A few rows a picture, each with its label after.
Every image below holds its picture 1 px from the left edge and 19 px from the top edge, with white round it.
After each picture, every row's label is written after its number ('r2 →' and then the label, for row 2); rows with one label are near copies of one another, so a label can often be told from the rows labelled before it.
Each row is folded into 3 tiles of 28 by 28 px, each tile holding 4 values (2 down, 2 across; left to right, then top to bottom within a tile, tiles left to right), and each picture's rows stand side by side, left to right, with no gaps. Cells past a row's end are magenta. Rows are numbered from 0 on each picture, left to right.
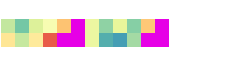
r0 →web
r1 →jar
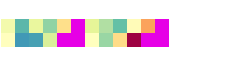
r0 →jar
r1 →web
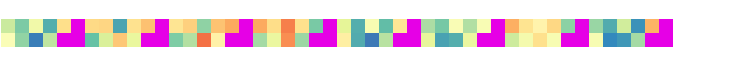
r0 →jar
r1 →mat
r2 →mat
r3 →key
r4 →jar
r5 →jar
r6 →key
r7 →jar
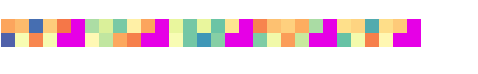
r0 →mat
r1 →web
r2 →jar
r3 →key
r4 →mat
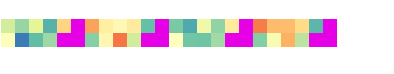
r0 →jar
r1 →key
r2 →jar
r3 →key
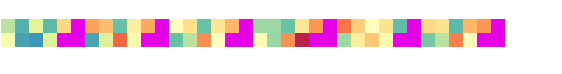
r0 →jar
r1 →mat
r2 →mat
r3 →web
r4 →key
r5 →mat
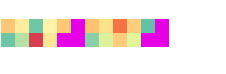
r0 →mat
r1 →key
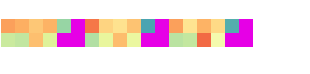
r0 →key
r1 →key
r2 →key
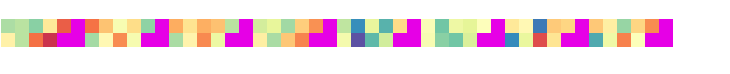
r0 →web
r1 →key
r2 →key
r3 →web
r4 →jar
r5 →jar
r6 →mat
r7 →mat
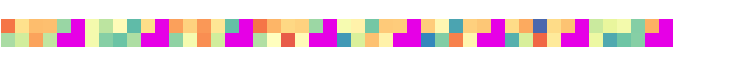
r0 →key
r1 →jar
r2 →key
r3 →key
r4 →mat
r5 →mat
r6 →mat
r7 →jar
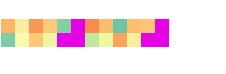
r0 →key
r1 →mat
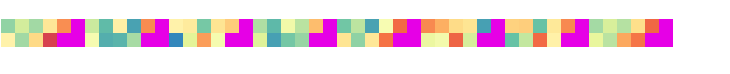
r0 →web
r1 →jar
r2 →mat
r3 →jar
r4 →web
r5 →key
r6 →mat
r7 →web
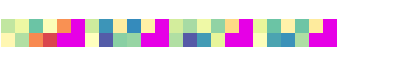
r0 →web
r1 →jar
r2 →jar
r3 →jar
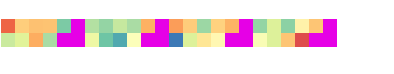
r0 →key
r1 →jar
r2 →mat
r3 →web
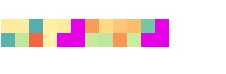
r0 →mat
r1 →key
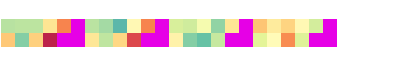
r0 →web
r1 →web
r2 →jar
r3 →key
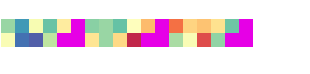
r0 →jar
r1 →web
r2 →key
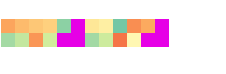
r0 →key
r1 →mat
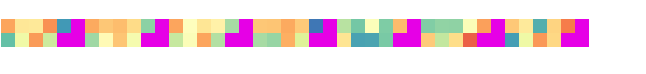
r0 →key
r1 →key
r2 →key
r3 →key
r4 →jar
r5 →web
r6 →mat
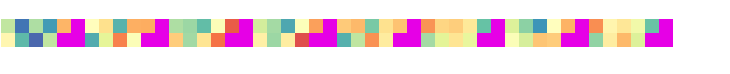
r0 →jar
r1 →mat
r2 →web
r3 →web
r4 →mat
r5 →key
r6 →web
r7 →key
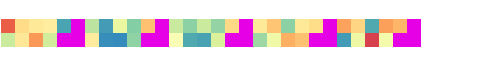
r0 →key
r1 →jar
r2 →jar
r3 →mat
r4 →mat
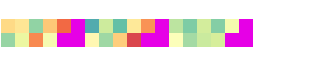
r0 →mat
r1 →web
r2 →jar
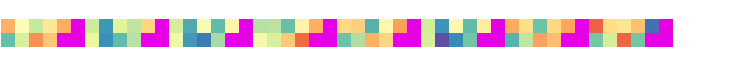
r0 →mat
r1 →jar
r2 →jar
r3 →web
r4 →mat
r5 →jar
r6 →mat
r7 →key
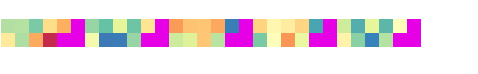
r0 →web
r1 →jar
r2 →key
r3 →key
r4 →jar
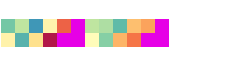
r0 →web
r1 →web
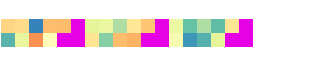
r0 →mat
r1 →web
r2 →jar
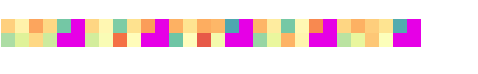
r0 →key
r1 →mat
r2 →key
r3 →mat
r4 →key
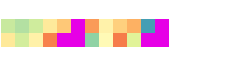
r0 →web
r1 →key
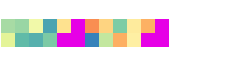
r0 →jar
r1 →mat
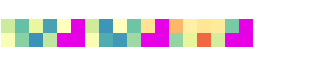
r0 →jar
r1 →jar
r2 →key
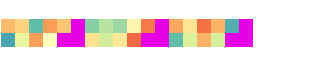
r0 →mat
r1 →web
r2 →key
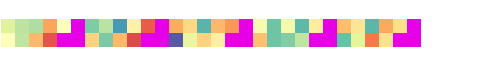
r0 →web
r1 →web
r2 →mat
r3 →jar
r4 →mat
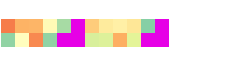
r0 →key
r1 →key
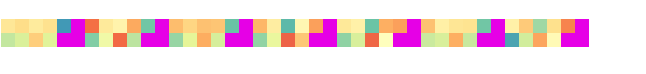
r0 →key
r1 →key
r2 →key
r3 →mat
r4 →mat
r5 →key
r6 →mat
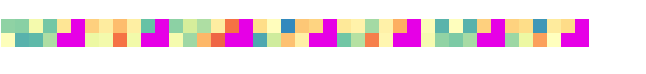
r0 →jar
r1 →key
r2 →web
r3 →mat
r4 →mat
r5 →jar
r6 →mat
